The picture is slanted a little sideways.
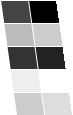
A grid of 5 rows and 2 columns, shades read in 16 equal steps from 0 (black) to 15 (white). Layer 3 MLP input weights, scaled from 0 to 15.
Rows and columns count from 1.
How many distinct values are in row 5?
2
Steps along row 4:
up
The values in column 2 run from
0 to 15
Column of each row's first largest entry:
1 2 1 2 2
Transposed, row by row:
4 11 3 14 12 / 0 12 2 15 13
